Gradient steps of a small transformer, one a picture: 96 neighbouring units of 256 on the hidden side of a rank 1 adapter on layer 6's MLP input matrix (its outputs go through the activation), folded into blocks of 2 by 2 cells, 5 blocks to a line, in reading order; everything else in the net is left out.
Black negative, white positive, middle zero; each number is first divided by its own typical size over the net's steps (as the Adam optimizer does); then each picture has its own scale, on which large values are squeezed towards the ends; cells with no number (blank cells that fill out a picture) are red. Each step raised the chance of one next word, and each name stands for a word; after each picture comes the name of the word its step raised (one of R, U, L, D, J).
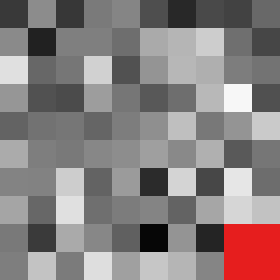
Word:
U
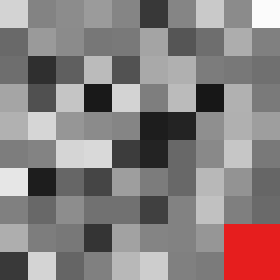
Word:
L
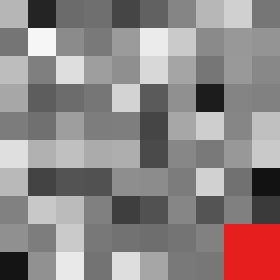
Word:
L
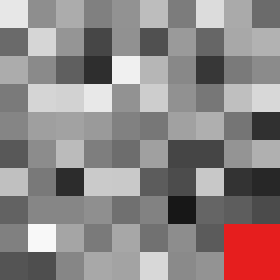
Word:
U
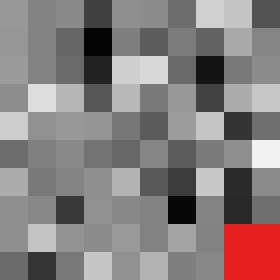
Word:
U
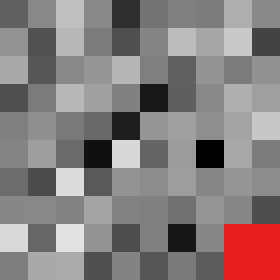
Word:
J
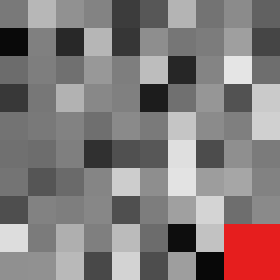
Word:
J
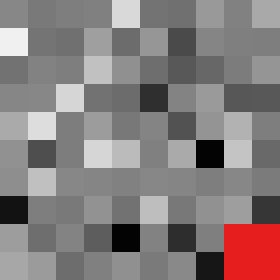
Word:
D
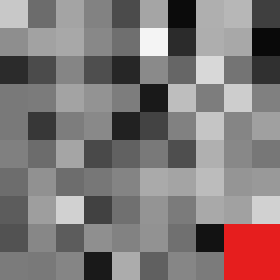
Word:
D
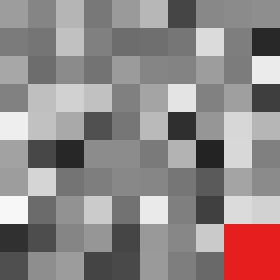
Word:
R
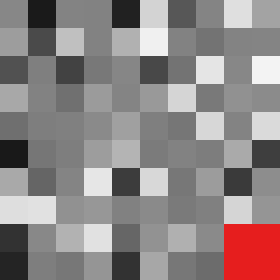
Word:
R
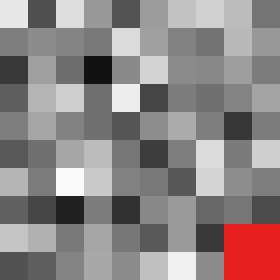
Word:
U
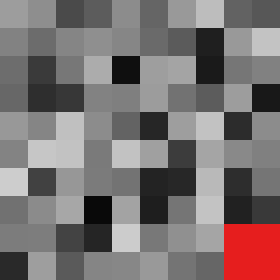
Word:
L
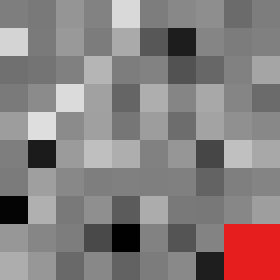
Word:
D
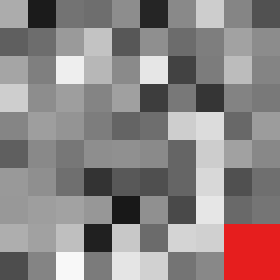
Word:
L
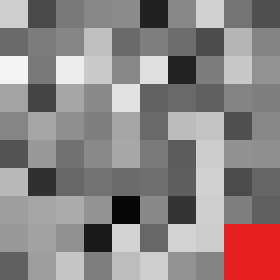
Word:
L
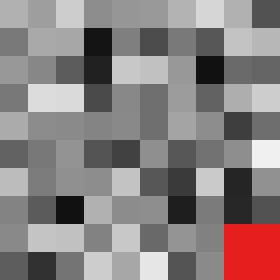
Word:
U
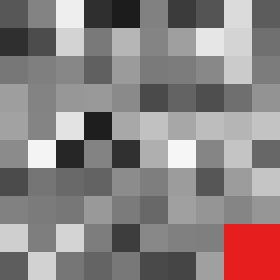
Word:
J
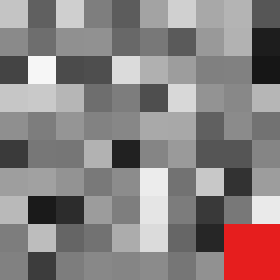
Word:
U
